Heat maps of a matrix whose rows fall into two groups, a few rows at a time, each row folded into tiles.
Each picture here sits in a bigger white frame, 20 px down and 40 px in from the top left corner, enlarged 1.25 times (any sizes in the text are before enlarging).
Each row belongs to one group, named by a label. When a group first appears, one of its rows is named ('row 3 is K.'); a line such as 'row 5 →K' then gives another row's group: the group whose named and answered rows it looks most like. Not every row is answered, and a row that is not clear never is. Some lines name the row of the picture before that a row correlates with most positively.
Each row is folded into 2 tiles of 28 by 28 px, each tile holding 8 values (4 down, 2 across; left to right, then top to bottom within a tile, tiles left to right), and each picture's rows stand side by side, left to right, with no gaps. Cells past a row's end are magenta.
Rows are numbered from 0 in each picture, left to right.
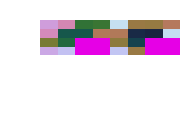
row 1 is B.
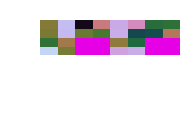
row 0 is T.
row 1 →B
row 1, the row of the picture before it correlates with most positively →0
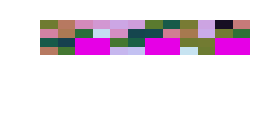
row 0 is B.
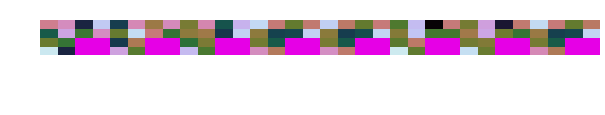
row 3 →B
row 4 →B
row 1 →T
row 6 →T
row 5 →T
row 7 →B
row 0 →T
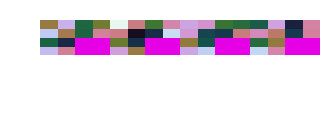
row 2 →B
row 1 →B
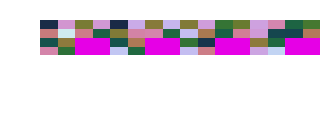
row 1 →T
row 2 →B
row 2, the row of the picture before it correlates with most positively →0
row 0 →T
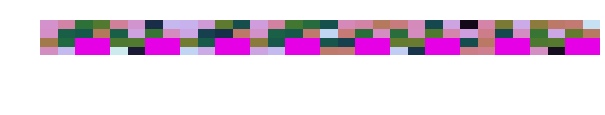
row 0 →B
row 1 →T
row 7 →T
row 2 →B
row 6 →T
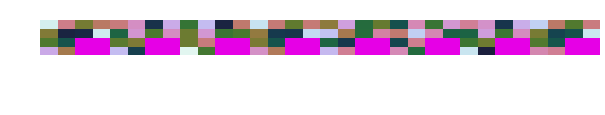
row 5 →T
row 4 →B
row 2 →T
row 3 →B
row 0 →B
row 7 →B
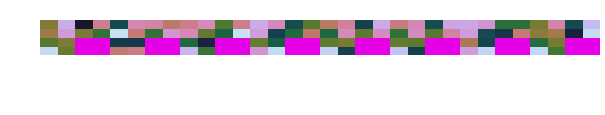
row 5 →T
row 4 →T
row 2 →B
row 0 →T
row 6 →B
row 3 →B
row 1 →B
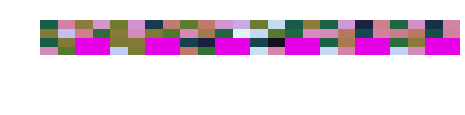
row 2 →B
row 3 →B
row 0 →T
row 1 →T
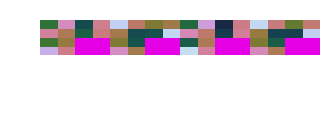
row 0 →T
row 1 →B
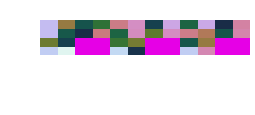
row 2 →T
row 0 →B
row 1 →T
